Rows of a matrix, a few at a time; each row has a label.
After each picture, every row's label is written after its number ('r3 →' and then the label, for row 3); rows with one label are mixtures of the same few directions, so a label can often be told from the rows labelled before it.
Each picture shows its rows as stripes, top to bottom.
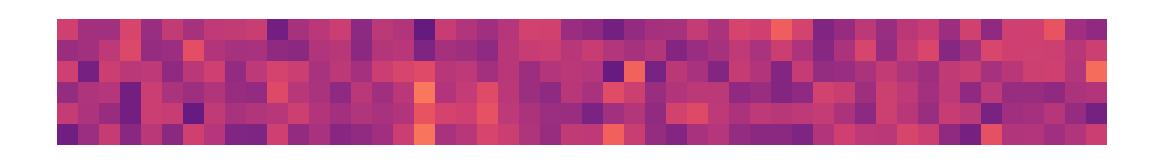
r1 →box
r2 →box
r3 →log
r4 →box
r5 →box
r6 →box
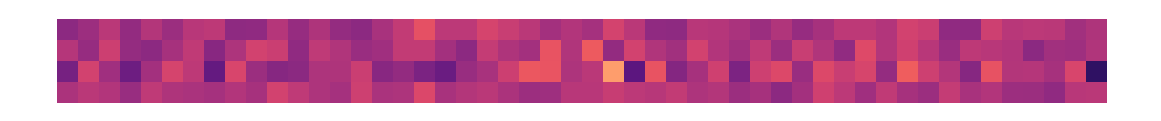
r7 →box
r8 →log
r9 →log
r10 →box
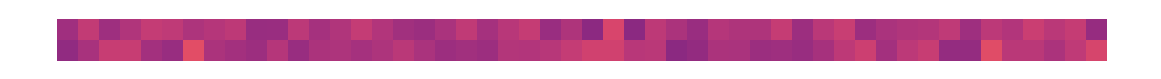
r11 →log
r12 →box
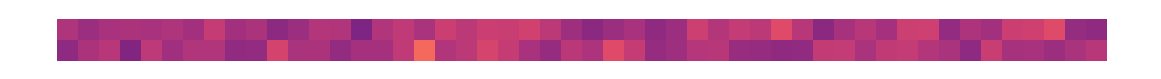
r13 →box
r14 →box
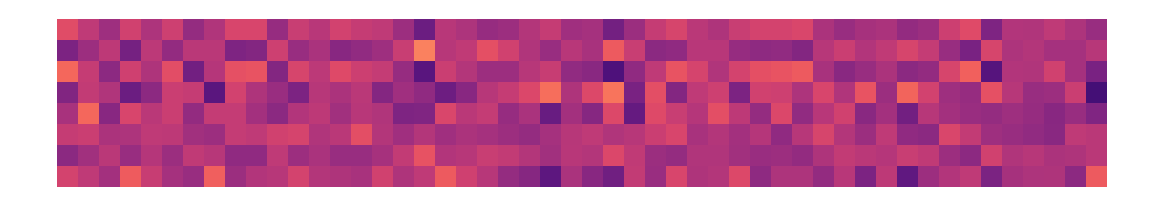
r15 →box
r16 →box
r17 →box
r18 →log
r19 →log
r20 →box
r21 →box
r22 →log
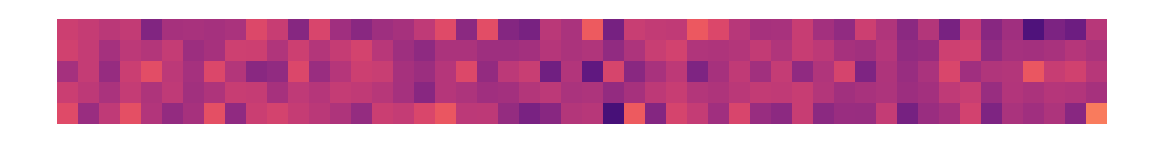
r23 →log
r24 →box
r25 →log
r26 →box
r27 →log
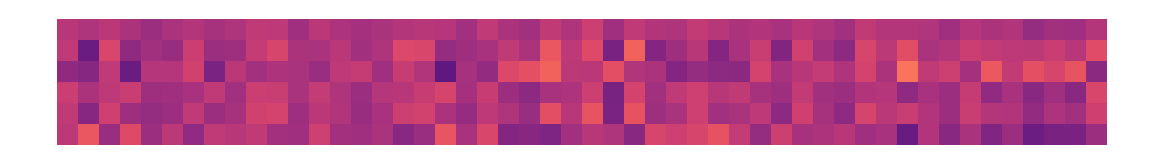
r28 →log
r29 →log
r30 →log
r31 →log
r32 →log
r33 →log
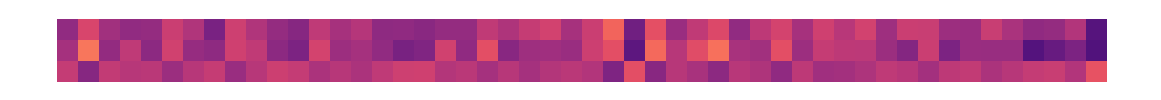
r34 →log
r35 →log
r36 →log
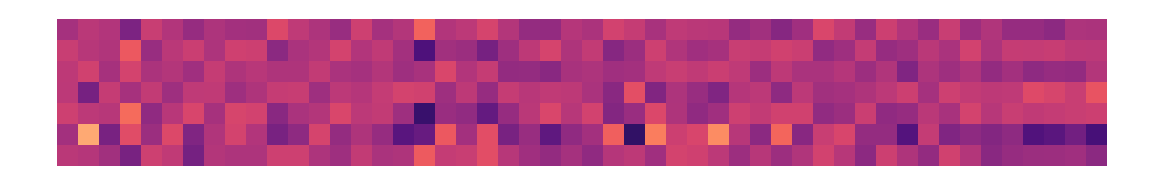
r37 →box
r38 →box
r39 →log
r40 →log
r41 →box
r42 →log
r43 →box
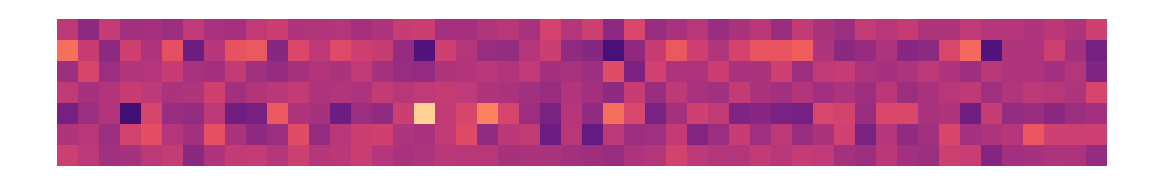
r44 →log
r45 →box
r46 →log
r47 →log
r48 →box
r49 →log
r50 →box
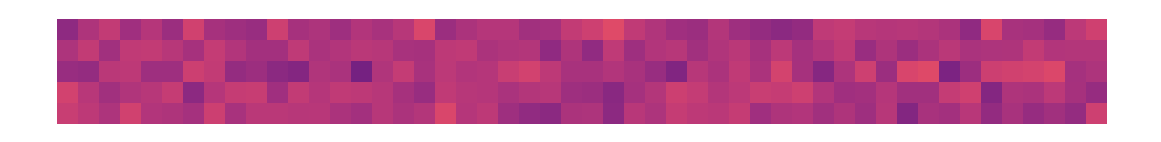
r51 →box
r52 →log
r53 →box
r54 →box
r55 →log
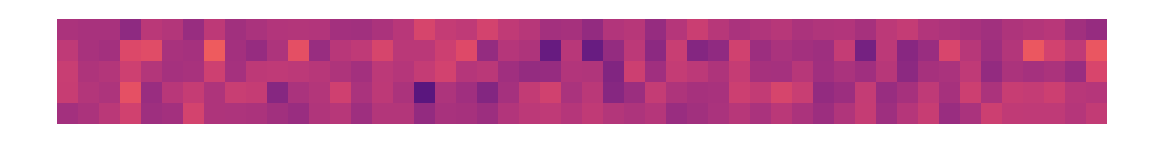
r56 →box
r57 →log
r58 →log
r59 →box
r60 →box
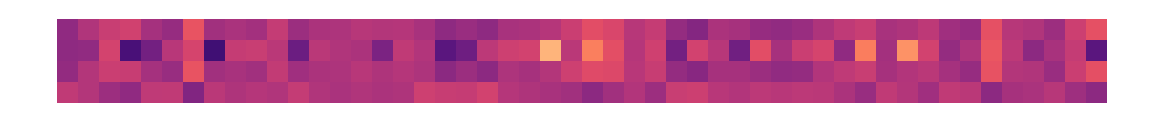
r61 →box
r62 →log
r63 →box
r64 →box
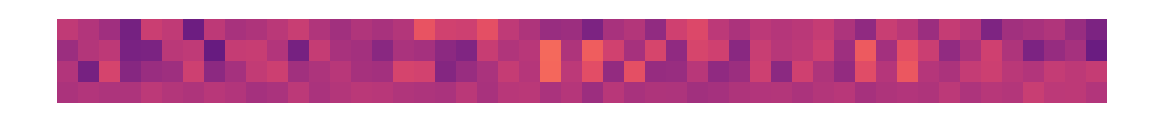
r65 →box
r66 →log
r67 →log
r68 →log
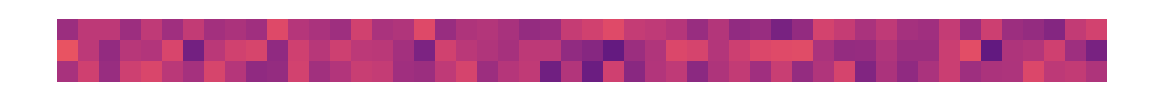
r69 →box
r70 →box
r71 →log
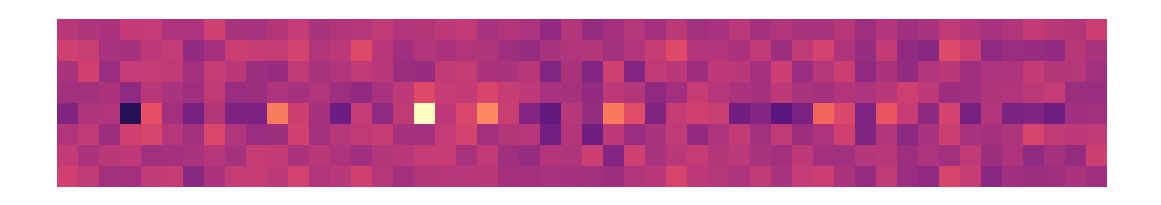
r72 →log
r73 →box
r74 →log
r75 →box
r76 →box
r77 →log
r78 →log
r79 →box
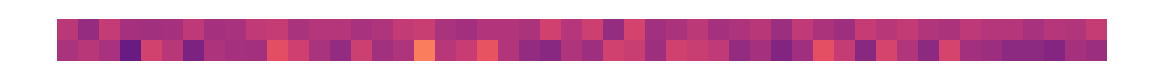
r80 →log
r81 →box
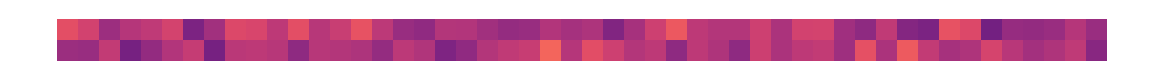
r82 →box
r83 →log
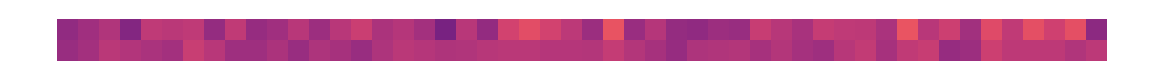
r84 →log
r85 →box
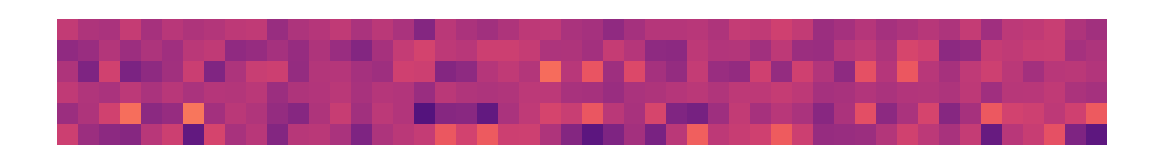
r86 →box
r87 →box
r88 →log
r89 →box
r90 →box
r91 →box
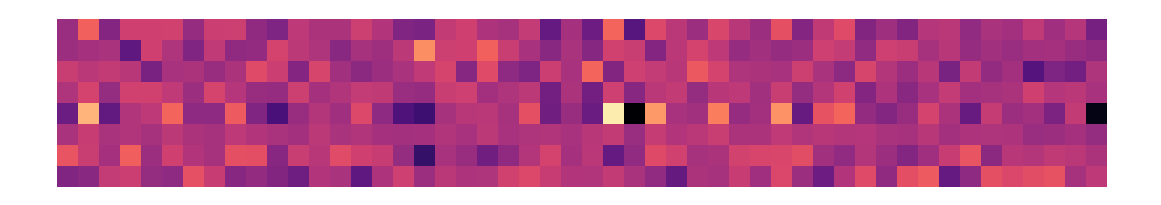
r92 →log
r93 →box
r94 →log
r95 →log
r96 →log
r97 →log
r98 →box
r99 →box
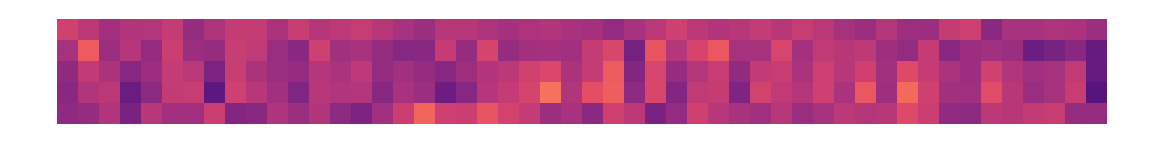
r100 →box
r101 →log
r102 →log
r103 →log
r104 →box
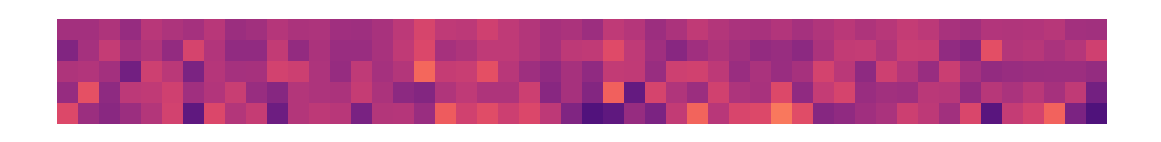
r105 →box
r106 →box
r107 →box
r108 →log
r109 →box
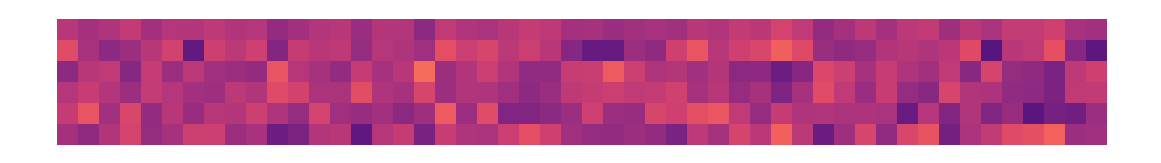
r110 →box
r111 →box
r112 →box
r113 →box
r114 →log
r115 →box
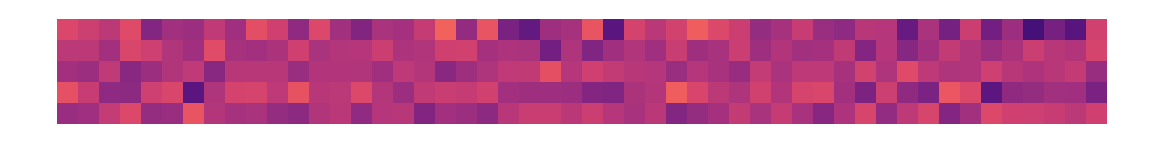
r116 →log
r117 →log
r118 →log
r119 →box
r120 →box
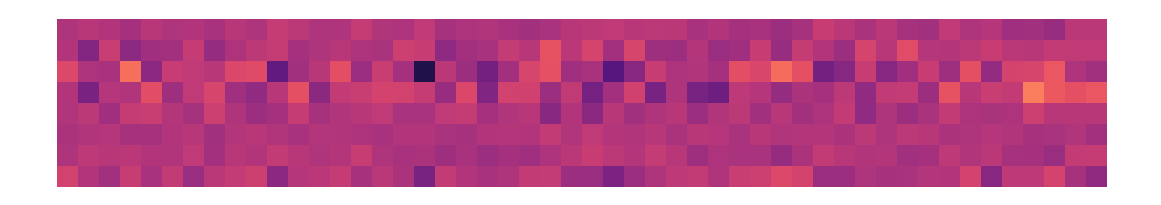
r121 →box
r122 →log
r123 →box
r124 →log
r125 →log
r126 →log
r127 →box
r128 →box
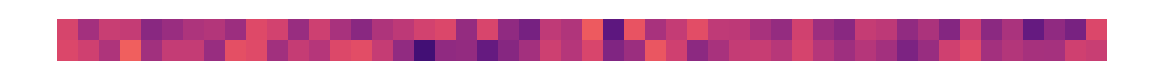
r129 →log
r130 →box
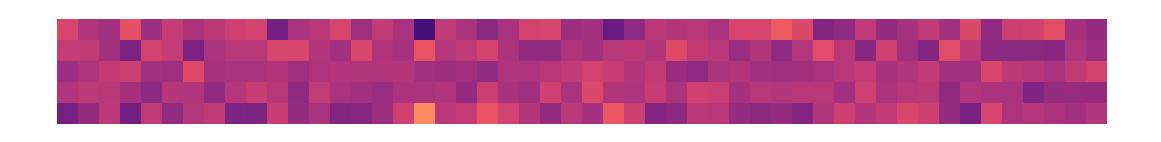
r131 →box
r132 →box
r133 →box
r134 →log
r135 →box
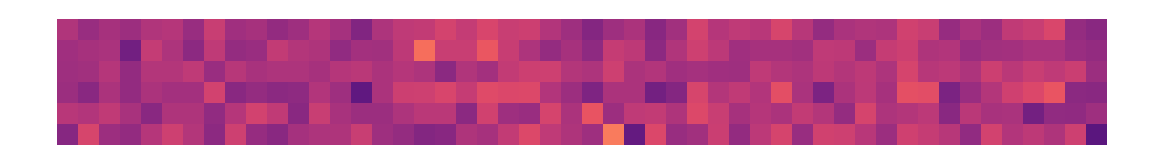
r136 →box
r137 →box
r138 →log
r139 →box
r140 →log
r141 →log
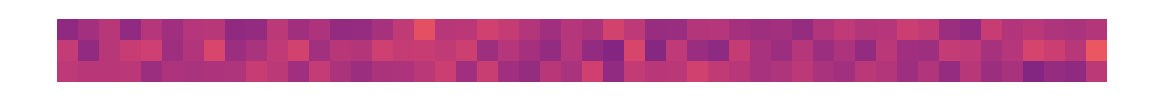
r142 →box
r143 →log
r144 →log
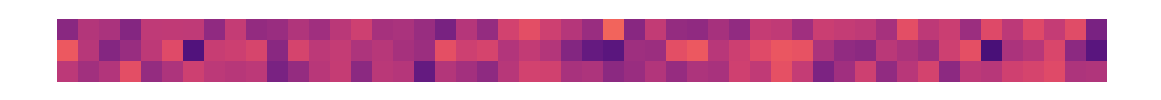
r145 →log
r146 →box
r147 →box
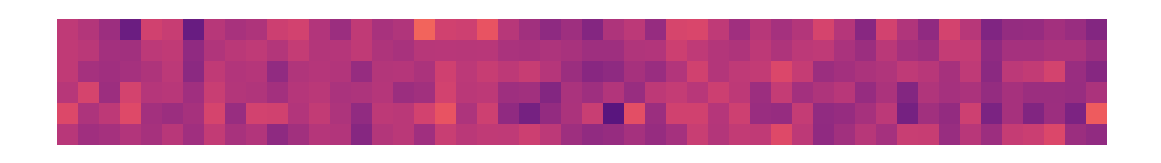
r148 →box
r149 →box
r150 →box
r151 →log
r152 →log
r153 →box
